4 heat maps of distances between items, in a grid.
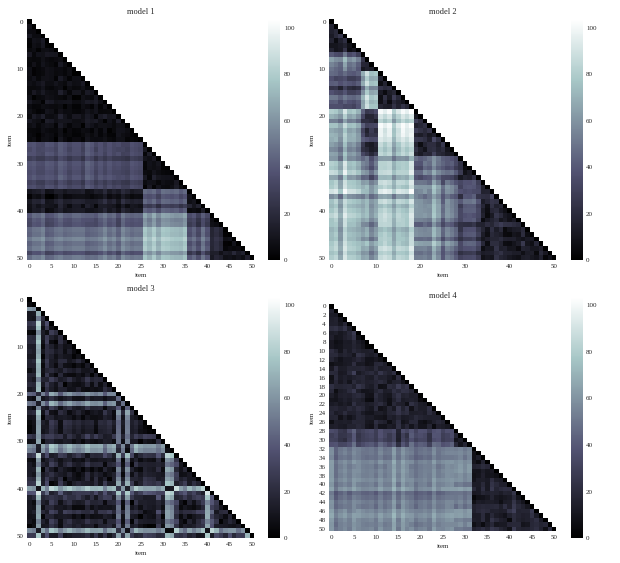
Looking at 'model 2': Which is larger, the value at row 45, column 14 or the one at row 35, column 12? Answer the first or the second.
the second
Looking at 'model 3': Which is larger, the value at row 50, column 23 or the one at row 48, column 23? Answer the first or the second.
the first
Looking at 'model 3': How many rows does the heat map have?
51
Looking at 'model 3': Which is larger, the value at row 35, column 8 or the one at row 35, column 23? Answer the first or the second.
the first
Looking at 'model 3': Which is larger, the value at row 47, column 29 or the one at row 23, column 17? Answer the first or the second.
the first
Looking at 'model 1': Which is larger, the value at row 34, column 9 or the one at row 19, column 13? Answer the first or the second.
the first
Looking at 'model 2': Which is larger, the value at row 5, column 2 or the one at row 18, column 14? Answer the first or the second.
the second
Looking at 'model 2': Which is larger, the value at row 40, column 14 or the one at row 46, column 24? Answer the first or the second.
the first
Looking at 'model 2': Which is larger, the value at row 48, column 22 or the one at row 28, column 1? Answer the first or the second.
the second
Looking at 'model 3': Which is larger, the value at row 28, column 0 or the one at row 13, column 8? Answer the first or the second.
the second
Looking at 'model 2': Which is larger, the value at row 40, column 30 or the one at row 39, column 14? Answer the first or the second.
the second
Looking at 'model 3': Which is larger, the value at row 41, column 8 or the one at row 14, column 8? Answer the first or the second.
the first
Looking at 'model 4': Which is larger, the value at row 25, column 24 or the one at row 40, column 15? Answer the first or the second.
the second
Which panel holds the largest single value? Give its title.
model 2
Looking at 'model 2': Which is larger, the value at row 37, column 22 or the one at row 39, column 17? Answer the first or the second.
the second
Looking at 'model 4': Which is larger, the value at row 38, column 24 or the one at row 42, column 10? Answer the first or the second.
the first
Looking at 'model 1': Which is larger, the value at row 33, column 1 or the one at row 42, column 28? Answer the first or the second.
the second
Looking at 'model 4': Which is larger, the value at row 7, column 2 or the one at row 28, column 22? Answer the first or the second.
the second
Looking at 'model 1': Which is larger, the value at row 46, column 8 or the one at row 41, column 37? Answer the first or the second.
the first
